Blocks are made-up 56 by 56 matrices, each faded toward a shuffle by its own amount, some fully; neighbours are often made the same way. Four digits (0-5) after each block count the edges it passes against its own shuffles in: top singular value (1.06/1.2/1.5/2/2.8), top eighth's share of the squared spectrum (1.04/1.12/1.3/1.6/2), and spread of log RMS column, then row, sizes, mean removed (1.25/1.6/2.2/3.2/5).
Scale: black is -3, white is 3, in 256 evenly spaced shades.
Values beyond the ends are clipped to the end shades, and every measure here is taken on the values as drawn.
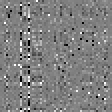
4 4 3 1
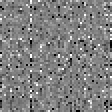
4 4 2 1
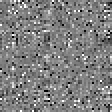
3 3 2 1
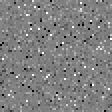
0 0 0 0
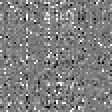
4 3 2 1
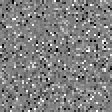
1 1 0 0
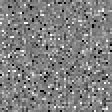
1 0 0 0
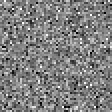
2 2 1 0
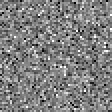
0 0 0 0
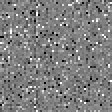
1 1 0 0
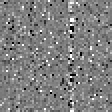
3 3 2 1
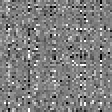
4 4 3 2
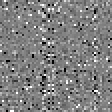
4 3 2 1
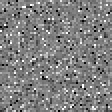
1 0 0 0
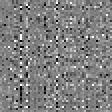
4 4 3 2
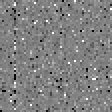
3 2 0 0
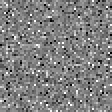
0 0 0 0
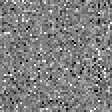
1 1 0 0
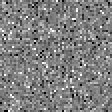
2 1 0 0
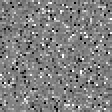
0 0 0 0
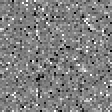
1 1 0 0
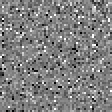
2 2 1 0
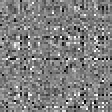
4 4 2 3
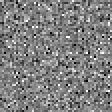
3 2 1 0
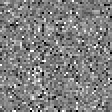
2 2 1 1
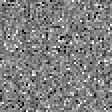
1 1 0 0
